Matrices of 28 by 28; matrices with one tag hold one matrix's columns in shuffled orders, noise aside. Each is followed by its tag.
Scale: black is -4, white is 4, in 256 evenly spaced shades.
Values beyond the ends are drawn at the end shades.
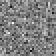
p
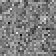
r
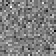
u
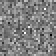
r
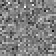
u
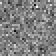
u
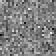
r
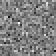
p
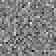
p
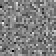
p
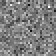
u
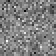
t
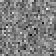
r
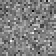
t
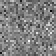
t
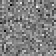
u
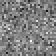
t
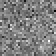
t
